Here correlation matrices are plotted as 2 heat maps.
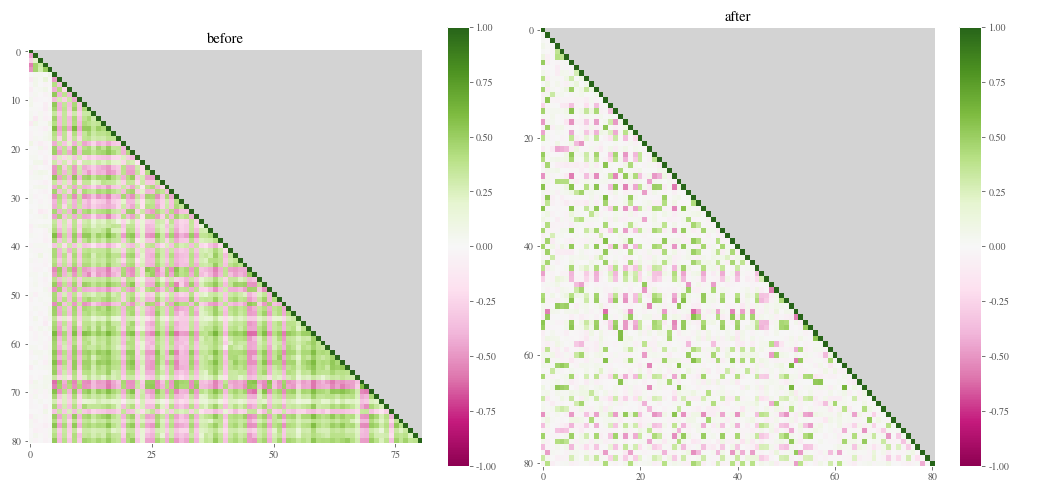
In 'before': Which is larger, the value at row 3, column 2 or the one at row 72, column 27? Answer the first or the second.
the first
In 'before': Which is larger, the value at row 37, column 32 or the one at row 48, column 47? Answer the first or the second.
the second
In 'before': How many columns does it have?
81
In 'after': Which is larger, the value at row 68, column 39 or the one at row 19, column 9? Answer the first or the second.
the first
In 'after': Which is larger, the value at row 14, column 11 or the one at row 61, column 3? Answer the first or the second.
the second
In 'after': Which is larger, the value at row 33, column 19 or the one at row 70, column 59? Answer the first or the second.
the second
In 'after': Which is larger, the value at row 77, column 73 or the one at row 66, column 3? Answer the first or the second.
the second
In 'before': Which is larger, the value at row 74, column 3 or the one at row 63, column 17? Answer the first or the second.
the second
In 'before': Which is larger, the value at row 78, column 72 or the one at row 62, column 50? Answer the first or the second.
the second
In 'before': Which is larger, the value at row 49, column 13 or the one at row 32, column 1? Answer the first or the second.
the second
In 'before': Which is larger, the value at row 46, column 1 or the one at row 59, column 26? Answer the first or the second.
the second
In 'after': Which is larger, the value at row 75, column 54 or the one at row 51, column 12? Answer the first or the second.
the first
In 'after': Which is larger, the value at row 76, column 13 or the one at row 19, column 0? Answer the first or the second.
the first
